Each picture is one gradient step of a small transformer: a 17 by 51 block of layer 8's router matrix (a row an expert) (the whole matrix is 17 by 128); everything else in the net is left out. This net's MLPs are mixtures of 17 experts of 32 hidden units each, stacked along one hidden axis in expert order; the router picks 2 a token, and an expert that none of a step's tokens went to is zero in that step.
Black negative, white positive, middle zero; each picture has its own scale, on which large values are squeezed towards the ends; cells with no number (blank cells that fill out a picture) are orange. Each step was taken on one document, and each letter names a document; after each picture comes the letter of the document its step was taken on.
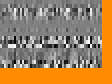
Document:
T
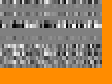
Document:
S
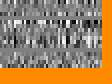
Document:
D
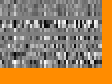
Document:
D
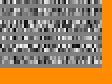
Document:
D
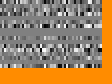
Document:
S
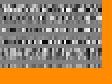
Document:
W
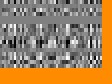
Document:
T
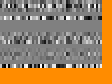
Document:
W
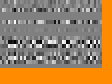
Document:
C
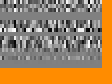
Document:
T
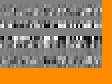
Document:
S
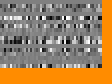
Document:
W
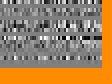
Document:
D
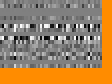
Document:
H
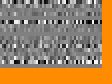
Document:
D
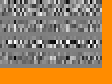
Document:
C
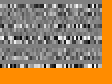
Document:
W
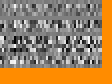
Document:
H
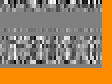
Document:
C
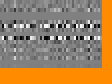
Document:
H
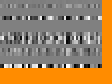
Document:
W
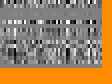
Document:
C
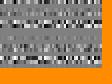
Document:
S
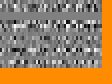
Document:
D
